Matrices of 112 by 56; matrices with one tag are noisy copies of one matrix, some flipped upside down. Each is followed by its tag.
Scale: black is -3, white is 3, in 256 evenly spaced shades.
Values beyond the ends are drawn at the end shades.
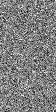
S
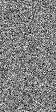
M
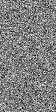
M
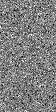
M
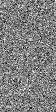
S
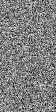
M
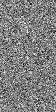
S
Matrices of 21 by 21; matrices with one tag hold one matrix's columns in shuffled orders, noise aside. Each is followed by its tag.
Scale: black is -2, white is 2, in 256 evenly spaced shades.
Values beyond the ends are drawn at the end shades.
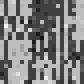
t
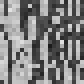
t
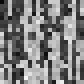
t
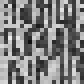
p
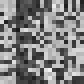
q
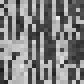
t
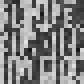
p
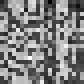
q
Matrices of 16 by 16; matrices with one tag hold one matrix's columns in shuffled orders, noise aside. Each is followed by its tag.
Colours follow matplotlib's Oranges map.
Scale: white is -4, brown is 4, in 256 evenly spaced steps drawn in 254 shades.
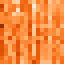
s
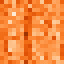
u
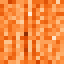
u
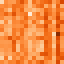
u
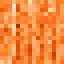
s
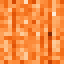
u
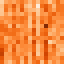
s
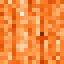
u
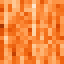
s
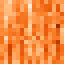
s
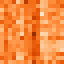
u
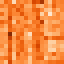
u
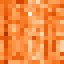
u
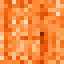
u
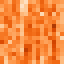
s
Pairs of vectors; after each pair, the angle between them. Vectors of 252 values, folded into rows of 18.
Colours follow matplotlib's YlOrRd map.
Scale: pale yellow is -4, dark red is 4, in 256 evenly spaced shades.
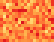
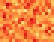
nearly opposite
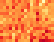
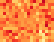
partly opposed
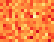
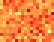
orthogonal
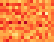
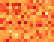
nearly parallel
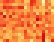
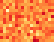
orthogonal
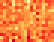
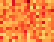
nearly opposite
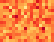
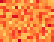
partly aligned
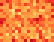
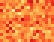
partly aligned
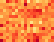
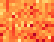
partly aligned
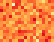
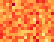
nearly opposite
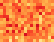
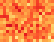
nearly parallel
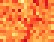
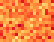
partly opposed
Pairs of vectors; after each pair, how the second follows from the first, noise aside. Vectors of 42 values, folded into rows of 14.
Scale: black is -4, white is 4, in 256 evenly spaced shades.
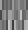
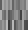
negated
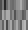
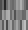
copied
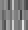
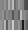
sign-scrambled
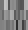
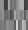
negated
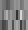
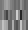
negated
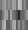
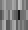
copied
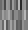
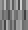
negated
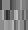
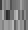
copied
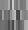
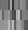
negated
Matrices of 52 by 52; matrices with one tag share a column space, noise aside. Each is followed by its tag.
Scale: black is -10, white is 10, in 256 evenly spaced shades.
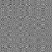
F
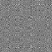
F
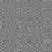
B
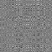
F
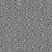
F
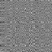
B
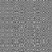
B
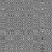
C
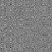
F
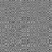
B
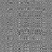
C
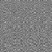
B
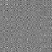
F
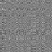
C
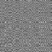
B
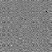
B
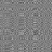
C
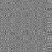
C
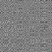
B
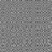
B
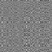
B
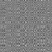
B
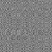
C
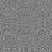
C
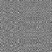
B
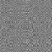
B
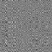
B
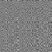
B
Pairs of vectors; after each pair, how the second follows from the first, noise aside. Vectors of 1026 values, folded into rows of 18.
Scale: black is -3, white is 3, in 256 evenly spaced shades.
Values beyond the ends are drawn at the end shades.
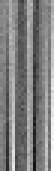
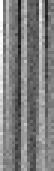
reversed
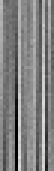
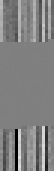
partly zeroed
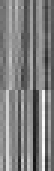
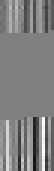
partly zeroed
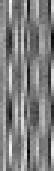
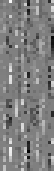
partly zeroed
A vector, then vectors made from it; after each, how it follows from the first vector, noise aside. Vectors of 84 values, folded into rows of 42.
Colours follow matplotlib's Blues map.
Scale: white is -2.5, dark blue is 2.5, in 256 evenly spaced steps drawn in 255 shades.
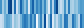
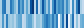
wrapped around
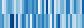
wrapped around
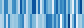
wrapped around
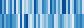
wrapped around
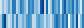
wrapped around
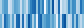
wrapped around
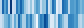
sign-scrambled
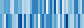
wrapped around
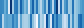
sign-scrambled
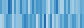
shrunk
